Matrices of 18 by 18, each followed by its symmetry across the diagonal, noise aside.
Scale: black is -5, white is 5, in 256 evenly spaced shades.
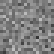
neither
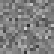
antisymmetric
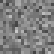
neither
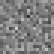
antisymmetric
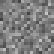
symmetric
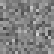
neither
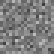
symmetric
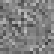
antisymmetric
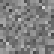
symmetric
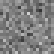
neither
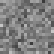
neither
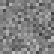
antisymmetric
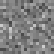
neither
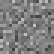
symmetric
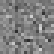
antisymmetric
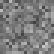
symmetric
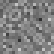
symmetric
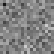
symmetric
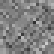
symmetric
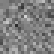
antisymmetric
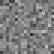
neither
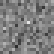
neither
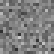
neither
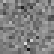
neither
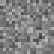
symmetric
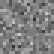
antisymmetric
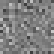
antisymmetric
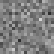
antisymmetric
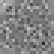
symmetric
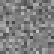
antisymmetric
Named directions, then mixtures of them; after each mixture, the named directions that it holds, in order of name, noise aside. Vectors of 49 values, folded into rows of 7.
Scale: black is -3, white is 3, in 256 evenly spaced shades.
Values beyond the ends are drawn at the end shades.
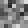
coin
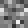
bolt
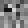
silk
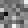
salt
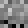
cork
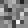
bolt, silk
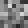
coin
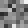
coin, salt, silk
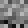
cork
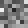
bolt, coin, salt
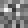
silk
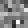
bolt, salt, silk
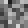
coin, cork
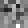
coin, silk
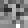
coin, silk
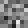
bolt, coin, cork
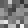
bolt, cork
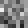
bolt, cork, salt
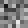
bolt, coin, silk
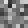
coin, cork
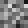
bolt, coin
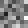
bolt, coin, salt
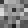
bolt, cork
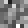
coin, cork, silk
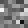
bolt, salt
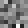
coin, cork, silk
